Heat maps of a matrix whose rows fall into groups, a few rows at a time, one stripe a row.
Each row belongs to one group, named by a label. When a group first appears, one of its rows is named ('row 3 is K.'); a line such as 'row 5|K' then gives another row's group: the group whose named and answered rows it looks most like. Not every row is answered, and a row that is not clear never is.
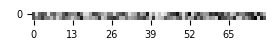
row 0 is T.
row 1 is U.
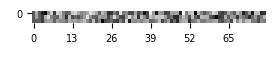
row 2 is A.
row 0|U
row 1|T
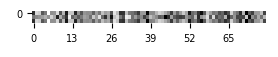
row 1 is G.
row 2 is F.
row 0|F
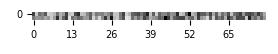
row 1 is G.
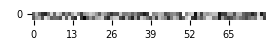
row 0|U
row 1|F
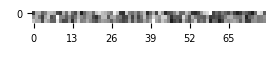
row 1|T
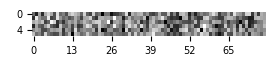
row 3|T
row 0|A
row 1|T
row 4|A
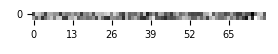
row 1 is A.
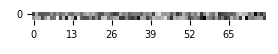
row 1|F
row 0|U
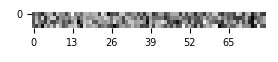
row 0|U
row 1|G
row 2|T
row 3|U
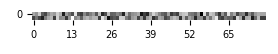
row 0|A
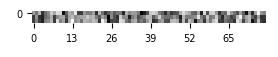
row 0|A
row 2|U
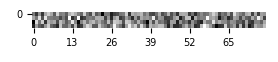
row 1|F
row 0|A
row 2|G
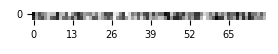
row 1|T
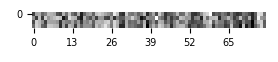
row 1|A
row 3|F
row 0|F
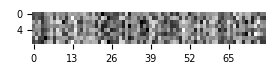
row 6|U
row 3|A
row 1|U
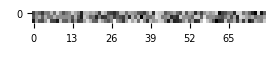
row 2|T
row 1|A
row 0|U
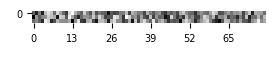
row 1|G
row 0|A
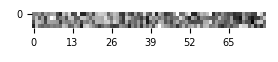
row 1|G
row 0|F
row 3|U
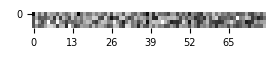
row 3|G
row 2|T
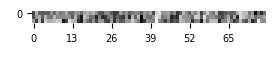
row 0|U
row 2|A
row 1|A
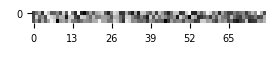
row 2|G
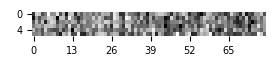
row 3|G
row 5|F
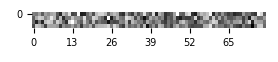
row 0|F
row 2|A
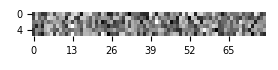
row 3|A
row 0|U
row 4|T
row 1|G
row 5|U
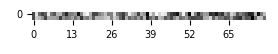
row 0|T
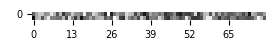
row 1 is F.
